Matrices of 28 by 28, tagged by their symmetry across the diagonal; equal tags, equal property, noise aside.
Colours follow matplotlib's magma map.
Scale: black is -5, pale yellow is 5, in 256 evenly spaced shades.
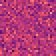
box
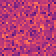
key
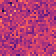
key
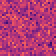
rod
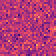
box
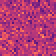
box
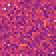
key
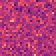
rod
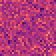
key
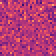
rod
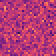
rod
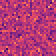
box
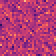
box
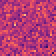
key
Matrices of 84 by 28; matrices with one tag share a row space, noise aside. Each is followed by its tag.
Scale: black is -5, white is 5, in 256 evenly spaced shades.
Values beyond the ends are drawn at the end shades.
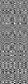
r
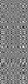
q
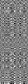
r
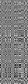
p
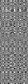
r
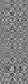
r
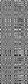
p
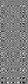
q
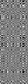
q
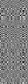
q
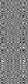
q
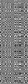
p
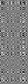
q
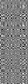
q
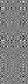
q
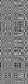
p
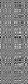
p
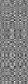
r
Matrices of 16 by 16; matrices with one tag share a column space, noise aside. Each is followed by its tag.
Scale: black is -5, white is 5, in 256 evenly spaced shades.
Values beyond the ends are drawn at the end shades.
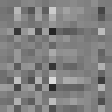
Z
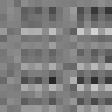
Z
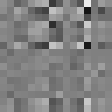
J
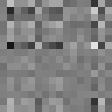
J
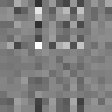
J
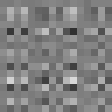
Z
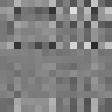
J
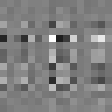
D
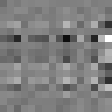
D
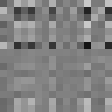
J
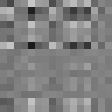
J
